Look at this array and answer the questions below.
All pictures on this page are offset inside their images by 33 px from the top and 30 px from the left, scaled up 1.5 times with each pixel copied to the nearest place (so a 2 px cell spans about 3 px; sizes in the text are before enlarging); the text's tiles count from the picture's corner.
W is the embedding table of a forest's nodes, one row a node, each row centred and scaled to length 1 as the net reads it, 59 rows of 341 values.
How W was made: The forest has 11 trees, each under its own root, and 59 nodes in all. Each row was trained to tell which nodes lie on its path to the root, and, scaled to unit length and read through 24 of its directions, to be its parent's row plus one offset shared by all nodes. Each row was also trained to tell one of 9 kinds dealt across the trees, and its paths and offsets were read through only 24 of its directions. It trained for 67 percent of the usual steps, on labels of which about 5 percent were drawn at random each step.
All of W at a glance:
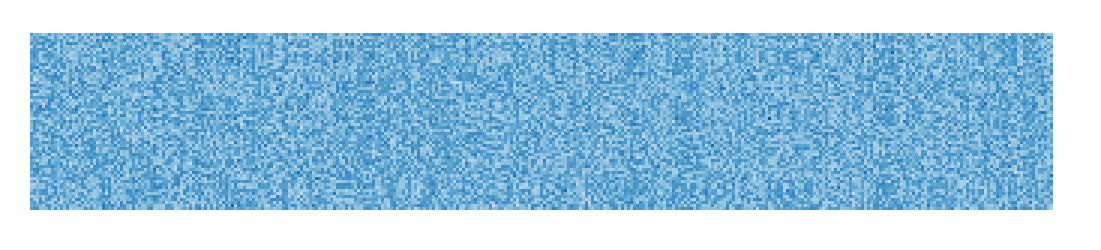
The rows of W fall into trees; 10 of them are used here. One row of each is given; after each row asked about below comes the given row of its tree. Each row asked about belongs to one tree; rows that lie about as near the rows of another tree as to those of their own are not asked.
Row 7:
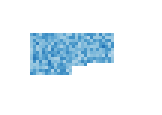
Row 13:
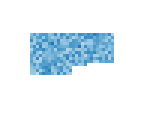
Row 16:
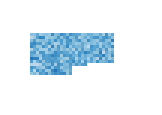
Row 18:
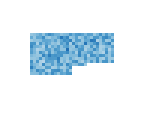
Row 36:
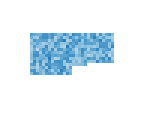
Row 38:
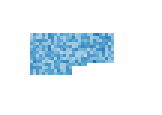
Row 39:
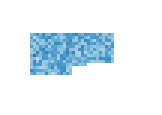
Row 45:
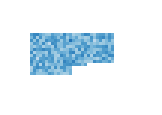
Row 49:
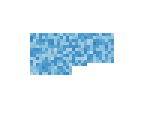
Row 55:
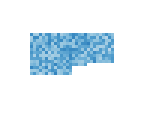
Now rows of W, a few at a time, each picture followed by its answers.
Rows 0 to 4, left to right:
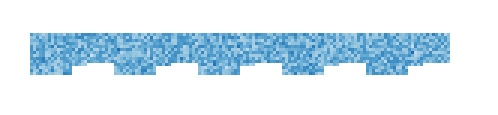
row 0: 55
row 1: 18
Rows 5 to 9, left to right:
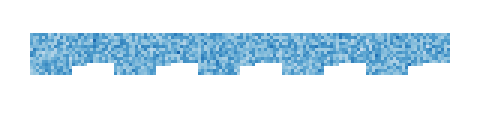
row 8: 13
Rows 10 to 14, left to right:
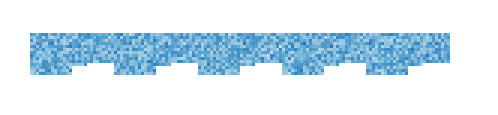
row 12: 55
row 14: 38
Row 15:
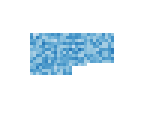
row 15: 55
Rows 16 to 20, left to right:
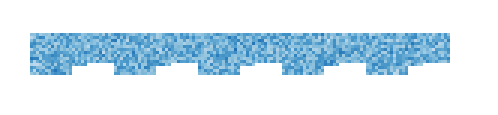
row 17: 45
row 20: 55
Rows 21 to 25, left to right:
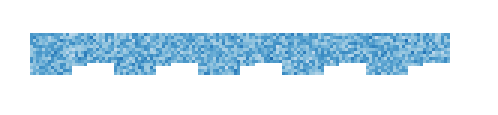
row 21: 7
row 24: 13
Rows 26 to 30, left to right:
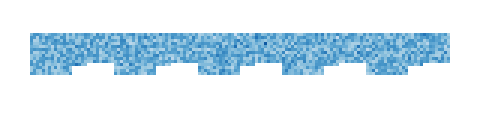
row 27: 13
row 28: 13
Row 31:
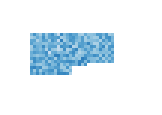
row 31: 16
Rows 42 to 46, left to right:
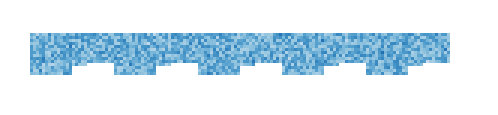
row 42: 55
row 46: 39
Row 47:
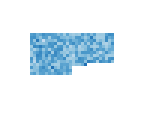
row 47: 7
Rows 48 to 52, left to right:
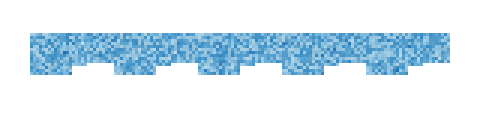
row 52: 18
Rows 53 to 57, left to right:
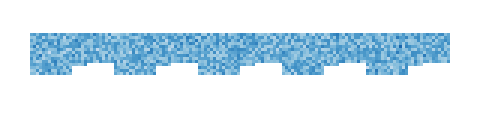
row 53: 13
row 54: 18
